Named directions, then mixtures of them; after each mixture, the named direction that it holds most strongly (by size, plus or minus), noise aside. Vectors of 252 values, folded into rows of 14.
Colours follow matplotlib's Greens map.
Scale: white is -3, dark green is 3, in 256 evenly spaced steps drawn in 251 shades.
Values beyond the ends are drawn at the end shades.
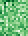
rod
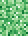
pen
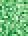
pen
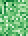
rod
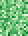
pen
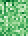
rod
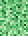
pen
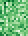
rod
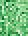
rod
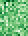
rod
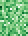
pen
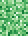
pen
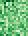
rod
